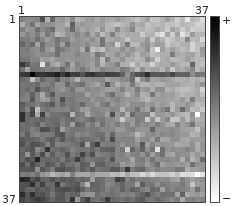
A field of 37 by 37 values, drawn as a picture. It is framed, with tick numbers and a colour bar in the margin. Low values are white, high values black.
Slope: up to the bottom left. Ninth with the highest average: bottom left. Odd lines: rows 12 and 32. Histogram: bell-shaped. Ninth with the lowest average: top right.
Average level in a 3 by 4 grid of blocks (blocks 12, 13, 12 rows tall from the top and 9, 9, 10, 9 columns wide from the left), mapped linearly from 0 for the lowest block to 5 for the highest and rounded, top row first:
3210 / 4321 / 5432
